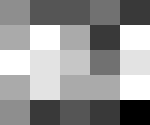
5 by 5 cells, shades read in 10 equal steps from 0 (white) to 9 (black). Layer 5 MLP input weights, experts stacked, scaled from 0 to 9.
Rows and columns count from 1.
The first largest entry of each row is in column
5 4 4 1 5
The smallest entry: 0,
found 4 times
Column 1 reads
4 3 0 3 4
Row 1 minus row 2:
1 6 3 -2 7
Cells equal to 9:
1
